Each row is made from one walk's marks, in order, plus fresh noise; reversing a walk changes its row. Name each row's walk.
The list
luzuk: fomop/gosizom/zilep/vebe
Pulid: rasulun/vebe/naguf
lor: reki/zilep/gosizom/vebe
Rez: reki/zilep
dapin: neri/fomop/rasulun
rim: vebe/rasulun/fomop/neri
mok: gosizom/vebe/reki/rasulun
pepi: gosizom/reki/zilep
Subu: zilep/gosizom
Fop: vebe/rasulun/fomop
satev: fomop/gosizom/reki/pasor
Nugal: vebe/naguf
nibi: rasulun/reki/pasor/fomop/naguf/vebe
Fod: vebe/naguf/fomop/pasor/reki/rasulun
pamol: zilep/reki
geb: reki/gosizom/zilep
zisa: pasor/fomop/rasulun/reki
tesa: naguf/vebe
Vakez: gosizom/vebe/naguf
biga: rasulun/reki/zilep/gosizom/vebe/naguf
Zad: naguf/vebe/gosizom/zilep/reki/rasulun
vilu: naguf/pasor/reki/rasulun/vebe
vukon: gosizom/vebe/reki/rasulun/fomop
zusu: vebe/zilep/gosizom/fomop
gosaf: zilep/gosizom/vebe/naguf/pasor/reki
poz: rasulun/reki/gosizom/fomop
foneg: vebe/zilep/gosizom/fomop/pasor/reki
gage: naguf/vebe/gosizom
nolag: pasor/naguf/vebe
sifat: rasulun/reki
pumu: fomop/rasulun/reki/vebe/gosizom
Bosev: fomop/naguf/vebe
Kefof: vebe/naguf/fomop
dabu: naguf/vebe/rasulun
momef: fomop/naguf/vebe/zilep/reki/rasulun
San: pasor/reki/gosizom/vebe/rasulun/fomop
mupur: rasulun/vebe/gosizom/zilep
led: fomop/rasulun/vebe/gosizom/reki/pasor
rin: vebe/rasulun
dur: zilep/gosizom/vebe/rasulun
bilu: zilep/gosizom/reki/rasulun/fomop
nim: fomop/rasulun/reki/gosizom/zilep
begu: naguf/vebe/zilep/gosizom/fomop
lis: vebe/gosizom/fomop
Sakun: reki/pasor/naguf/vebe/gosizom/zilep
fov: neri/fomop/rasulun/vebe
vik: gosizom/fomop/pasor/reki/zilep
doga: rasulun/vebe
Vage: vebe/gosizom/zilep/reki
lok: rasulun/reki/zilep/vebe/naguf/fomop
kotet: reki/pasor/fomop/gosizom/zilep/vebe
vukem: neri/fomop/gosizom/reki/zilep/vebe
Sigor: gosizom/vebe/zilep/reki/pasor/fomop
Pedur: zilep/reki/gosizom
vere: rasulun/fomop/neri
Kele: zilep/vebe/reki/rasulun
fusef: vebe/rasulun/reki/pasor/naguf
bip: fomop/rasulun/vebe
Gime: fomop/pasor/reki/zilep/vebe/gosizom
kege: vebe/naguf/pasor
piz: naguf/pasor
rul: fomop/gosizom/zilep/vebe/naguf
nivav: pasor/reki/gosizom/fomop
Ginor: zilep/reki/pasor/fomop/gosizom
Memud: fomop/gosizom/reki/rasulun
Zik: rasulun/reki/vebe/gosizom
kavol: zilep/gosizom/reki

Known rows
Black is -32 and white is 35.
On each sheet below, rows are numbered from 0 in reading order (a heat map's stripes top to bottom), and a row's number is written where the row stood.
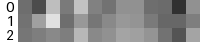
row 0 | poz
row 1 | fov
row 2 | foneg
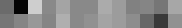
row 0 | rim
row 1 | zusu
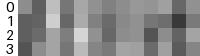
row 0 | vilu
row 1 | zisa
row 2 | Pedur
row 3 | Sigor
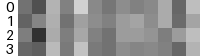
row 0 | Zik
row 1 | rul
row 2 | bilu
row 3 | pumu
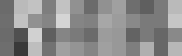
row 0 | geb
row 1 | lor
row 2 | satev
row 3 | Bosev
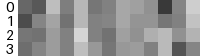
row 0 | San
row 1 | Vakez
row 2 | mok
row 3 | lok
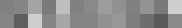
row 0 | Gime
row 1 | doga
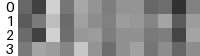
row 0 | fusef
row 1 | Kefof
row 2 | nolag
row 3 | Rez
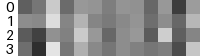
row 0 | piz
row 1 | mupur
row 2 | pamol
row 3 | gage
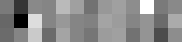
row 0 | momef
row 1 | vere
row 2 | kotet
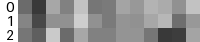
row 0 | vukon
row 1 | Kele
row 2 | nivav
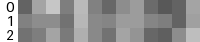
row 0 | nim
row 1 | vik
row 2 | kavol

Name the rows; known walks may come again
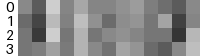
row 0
doga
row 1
sifat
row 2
lis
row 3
kavol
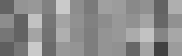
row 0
biga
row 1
vilu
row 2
Fod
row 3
piz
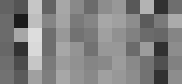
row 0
Ginor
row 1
Fop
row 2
dapin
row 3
nibi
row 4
Pulid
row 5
begu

